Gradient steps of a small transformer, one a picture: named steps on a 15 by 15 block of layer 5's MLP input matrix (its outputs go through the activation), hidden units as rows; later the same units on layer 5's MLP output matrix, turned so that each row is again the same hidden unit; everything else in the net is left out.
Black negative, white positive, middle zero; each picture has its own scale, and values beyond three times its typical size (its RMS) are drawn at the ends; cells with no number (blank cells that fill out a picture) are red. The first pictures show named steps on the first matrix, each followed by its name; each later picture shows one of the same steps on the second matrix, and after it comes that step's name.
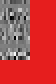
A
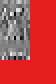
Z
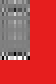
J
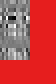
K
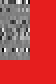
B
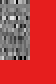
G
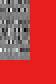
B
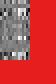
A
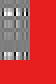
J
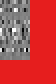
B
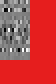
B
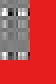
J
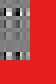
J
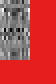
G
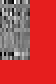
K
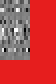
B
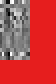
K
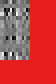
A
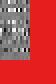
B
